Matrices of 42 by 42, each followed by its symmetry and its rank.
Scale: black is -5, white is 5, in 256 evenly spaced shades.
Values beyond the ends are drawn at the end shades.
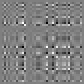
symmetric, rank two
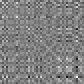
symmetric, rank three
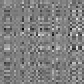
neither, rank three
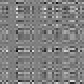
neither, rank two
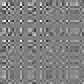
symmetric, rank two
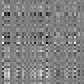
neither, rank two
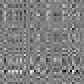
neither, rank three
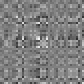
symmetric, rank two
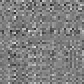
neither, rank five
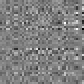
neither, rank three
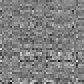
neither, rank five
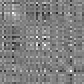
symmetric, rank three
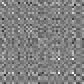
symmetric, rank three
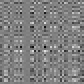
neither, rank two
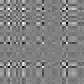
symmetric, rank two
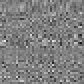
neither, rank five
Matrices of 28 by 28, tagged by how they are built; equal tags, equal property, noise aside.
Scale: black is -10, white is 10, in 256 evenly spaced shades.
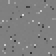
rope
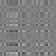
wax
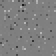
rope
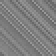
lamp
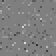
rope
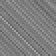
lamp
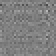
wax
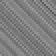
lamp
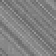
lamp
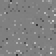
rope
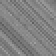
lamp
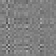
wax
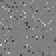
rope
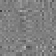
wax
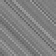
lamp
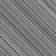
lamp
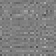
wax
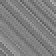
lamp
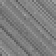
lamp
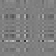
wax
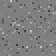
rope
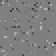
rope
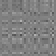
wax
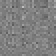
wax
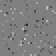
rope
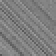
lamp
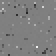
rope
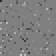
rope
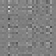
wax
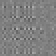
wax
